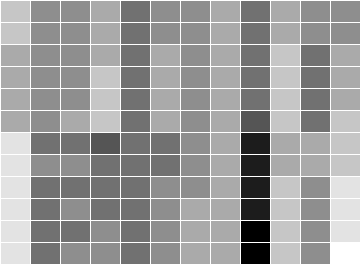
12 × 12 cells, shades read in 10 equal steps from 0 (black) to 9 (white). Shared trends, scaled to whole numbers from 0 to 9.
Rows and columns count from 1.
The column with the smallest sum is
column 9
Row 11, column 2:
4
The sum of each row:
63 63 64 65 65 66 58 61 61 63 62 64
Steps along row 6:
down up up down up down up down up down up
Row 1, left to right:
7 5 5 6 4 5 5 6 4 6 5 5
